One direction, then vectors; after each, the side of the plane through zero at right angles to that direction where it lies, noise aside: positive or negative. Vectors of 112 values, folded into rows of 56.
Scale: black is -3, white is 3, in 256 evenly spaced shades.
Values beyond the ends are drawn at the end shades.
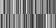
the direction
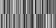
positive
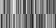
positive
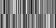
positive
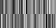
negative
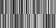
negative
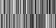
positive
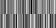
positive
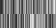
negative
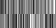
negative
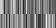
positive
